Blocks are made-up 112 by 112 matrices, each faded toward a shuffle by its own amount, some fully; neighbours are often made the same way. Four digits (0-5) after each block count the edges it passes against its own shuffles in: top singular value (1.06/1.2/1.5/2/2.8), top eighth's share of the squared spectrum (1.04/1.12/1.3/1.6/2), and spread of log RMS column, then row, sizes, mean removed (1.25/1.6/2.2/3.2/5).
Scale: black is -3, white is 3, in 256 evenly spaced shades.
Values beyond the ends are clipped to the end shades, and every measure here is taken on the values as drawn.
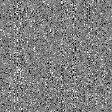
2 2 3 0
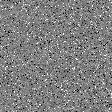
0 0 0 0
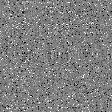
3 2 1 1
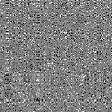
5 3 2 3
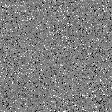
3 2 1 0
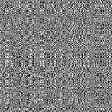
5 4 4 4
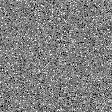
3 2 0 0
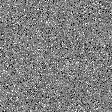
0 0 0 0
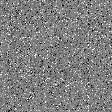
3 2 1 0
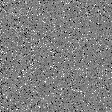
2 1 1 0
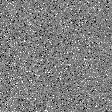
2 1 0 0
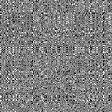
5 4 3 3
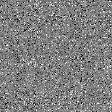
1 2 2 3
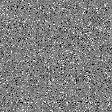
1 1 1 2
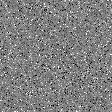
0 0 0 0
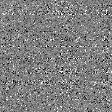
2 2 2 3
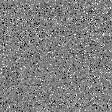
1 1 1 2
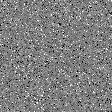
0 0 0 0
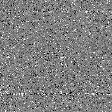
1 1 1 2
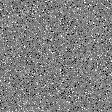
0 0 0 0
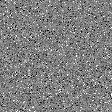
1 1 0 1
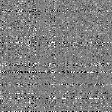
2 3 3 4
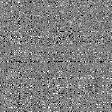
2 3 3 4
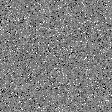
0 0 0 0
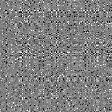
5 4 3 3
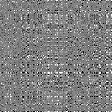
5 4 3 3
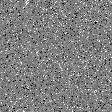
2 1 0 0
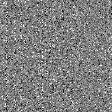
1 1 3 0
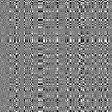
5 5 5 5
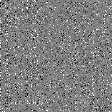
4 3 2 1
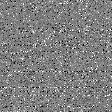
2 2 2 2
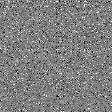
2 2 1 2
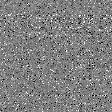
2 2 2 2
